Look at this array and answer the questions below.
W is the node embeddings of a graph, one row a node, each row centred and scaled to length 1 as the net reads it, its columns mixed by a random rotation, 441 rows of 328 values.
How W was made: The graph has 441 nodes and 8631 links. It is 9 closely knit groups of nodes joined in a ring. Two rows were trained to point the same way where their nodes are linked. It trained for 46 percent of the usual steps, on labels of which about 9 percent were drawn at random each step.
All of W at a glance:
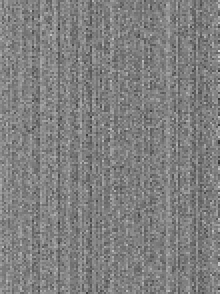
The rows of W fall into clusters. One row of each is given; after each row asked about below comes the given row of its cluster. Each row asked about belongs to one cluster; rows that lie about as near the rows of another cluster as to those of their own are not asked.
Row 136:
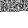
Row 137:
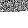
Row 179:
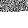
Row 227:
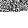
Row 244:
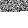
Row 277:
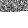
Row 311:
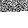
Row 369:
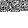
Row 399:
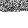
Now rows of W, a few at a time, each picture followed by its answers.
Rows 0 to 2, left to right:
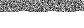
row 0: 136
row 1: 277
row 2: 179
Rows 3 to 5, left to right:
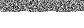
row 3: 137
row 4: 179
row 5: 369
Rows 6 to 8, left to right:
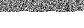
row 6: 136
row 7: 137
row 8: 227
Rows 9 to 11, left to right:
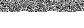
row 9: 179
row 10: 227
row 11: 137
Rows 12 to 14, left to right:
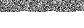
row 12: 277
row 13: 179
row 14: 369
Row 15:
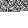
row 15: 244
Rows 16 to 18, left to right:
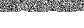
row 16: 227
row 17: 369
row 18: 137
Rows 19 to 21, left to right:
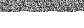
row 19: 244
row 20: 399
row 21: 399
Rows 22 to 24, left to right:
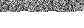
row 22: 311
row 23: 244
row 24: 227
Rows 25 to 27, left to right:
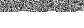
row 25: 136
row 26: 179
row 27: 227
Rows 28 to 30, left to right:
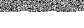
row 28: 227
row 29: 179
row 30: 277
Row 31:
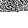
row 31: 227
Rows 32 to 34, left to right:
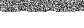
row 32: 399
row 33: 227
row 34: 136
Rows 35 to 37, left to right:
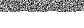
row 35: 179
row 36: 311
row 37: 137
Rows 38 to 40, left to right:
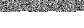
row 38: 137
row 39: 277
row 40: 369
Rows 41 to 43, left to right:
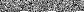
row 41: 277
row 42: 179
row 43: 311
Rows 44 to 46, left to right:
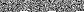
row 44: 311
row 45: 227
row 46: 369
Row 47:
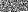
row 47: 399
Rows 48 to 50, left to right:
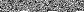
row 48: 227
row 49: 244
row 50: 399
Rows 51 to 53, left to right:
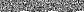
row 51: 399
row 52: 399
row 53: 399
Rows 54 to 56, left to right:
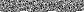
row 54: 399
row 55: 137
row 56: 137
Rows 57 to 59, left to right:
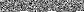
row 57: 137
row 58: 179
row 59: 311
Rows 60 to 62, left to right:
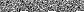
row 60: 244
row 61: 369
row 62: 311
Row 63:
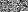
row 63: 244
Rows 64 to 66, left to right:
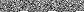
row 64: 277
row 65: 311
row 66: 311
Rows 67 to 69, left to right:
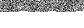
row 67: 227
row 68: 311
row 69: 227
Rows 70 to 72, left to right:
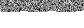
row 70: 244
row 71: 227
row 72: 137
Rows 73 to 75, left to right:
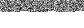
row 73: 244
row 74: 179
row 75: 136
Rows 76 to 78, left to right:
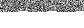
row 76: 179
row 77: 227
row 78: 277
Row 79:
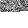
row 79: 244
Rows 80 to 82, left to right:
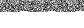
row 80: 369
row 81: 311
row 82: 136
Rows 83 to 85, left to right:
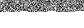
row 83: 369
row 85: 136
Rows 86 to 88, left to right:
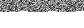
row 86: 227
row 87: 277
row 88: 179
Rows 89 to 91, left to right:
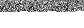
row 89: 369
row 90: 369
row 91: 227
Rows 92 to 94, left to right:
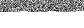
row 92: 136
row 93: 136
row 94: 179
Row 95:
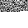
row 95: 277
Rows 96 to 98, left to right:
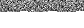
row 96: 311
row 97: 369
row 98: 399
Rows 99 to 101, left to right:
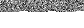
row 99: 136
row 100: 369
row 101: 227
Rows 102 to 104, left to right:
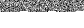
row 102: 137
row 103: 244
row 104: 227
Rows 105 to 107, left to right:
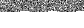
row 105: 277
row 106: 399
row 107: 399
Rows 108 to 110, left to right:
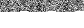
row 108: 244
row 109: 227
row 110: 227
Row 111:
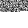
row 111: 399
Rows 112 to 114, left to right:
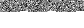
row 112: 137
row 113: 227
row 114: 369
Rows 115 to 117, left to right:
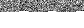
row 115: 136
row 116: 137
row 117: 277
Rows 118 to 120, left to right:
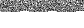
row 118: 399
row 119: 399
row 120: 277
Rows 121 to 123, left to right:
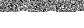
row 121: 227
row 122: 227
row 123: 369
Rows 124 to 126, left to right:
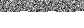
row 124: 311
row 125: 244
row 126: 369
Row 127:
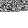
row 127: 227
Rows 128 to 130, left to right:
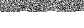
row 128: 277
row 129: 227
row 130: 137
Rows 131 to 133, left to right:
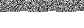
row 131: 311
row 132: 179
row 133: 311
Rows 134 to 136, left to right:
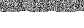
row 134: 137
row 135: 399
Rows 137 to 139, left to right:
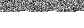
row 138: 137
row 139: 244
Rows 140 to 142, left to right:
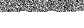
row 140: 244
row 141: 136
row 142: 227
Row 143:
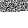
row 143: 137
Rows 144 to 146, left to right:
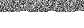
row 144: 369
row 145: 277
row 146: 136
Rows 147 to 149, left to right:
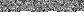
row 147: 244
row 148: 399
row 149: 244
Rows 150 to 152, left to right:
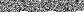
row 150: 244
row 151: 136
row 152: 227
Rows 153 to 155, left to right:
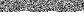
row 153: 179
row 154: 399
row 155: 137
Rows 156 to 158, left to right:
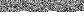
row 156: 136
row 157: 277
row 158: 277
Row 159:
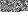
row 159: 244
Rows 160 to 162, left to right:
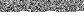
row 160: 277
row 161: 227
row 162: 179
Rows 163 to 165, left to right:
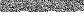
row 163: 399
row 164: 277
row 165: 227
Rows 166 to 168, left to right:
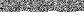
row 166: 179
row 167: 179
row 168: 399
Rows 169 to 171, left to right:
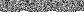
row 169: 399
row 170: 311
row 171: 244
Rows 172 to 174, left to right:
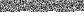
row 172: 369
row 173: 137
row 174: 136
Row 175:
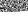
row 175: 179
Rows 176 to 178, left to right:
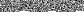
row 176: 136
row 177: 179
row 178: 369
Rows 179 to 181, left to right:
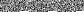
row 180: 137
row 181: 137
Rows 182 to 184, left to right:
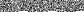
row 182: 136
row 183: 369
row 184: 179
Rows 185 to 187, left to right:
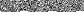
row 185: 399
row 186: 311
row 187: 311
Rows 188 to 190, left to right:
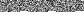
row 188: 244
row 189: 244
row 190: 136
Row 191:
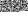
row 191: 136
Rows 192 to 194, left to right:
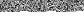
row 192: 369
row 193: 227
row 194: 227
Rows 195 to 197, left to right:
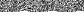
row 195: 179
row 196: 179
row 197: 399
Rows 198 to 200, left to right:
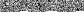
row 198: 137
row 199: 227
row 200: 399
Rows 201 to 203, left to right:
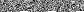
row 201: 311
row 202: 179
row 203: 369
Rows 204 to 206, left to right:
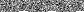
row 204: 136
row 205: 227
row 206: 311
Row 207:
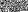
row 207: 179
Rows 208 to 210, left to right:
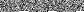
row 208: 136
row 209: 244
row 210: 311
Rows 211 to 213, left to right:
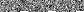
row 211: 244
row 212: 277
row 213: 369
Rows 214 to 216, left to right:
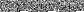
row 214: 244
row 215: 137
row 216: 137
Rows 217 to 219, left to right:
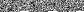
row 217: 227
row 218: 137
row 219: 399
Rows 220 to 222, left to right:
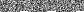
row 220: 311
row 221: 227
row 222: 369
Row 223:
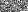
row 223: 277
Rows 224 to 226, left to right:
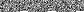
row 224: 179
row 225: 179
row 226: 369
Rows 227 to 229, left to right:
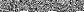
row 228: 311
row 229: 277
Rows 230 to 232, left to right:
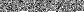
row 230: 227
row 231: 227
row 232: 369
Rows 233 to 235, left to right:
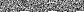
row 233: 244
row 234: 399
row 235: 399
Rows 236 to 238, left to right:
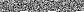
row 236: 137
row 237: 369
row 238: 137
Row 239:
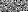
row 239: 277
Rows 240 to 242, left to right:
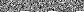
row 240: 311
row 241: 399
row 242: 277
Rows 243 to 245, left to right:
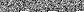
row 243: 244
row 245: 179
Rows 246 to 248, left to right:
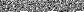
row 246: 311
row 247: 136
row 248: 399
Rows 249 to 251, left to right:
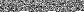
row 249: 227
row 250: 137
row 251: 136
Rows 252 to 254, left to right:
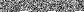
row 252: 179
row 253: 137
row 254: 136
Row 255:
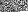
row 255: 277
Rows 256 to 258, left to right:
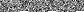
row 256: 136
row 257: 244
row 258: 244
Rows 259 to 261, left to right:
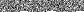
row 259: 369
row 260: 136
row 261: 311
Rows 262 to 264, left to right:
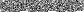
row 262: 137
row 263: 311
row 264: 227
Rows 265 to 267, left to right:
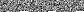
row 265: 311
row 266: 137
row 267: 311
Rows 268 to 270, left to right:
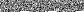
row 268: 244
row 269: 399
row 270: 137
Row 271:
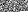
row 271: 311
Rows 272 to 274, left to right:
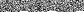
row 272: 369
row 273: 227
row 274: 277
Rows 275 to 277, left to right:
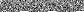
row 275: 369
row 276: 137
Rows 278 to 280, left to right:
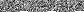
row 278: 369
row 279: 136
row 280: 136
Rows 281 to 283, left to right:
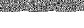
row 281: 179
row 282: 137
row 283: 179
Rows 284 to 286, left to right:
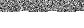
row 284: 179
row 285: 277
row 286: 244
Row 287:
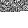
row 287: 277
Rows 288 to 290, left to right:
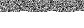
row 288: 244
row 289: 136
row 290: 136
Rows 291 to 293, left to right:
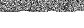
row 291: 277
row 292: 399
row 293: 227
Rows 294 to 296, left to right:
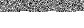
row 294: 244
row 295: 179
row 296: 311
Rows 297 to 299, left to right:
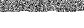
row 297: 311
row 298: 227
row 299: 179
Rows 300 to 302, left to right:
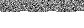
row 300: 137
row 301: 277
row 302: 244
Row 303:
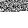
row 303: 137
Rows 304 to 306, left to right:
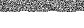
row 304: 311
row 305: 311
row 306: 399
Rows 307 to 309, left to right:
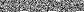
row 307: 179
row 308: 244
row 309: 137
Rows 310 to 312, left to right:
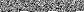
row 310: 244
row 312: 179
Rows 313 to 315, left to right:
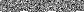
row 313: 399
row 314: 227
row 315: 369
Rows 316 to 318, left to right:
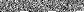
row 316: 369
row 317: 277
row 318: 227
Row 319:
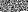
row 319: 399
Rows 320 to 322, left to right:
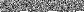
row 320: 137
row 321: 277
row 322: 399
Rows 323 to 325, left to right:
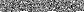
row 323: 399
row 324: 136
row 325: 369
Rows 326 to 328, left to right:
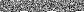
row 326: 399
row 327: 136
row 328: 137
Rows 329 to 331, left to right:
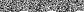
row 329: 227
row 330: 227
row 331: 227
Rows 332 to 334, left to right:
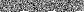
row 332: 399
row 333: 137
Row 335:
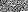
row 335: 311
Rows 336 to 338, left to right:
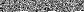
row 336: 179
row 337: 244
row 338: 136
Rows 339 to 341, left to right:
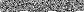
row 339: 137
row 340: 277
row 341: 227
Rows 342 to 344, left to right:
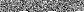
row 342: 136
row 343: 369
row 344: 227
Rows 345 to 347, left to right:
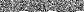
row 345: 136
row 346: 227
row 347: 277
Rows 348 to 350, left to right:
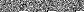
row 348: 136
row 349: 244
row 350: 244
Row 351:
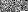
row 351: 277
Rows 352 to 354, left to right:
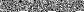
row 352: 227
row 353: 369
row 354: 136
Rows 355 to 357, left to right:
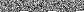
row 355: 244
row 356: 137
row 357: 179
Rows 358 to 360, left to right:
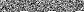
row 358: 369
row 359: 311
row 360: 136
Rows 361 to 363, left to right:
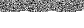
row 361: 137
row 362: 179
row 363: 137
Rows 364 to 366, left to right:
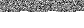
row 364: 244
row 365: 311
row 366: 244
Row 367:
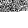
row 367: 227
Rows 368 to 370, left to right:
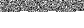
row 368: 244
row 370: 369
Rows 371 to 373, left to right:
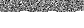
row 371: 399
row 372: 311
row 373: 227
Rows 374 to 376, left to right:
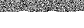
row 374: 136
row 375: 244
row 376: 179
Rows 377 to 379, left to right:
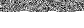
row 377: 179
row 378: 244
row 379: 137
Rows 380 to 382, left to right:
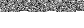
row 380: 244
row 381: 227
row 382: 369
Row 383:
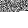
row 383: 136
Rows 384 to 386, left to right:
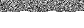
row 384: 311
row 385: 179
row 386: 311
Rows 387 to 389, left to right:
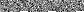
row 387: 244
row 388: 369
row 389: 369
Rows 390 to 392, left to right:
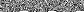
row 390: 179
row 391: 244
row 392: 311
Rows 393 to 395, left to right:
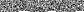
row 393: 136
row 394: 399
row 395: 369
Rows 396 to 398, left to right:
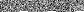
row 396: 369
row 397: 136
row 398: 227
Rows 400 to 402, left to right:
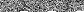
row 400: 244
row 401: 227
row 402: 227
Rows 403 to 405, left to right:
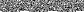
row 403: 399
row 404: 399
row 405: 399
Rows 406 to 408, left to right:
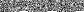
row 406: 136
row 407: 136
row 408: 137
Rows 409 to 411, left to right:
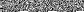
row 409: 179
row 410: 244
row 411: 399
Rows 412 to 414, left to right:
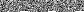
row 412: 311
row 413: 179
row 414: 136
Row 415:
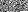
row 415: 311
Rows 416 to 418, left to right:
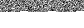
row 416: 244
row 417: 369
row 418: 244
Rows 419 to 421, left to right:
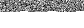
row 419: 137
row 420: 311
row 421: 179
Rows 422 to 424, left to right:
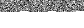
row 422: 277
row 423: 277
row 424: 369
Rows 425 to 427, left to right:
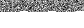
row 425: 136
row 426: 369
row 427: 227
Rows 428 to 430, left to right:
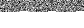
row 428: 179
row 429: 244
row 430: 244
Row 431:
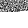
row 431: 179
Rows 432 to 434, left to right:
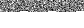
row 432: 244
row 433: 369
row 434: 137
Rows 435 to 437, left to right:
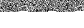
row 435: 227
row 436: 244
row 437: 227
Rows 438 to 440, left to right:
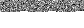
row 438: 137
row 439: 311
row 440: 369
